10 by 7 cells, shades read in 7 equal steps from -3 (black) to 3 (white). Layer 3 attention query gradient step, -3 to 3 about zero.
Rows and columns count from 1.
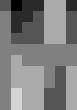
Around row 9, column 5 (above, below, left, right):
0 -1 1 -1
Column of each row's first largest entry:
5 5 5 5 1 2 2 2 2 2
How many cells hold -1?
16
